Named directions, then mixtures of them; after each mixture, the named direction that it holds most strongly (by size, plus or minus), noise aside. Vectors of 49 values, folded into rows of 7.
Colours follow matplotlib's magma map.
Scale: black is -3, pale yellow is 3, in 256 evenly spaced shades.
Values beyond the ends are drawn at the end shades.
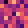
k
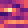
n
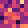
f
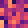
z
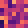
z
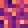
z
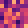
f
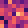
z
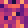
k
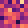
f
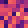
k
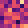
f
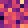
f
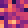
z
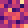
f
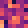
z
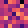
k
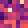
f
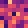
z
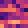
n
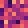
z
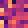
z
